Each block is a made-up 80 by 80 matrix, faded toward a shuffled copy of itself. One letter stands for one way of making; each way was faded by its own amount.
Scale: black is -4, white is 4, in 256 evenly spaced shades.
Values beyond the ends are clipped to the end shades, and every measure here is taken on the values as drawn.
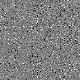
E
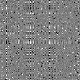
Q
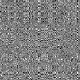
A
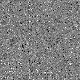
E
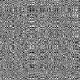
A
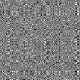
A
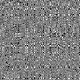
A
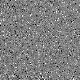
E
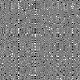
Q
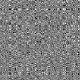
A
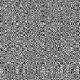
A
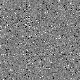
E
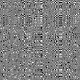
Q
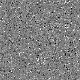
E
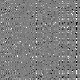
Q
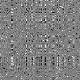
Q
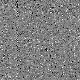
E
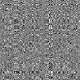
A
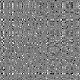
Q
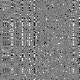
Q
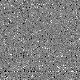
E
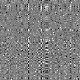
Q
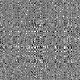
A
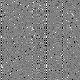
Q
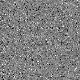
E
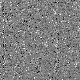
E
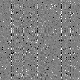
Q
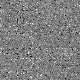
E
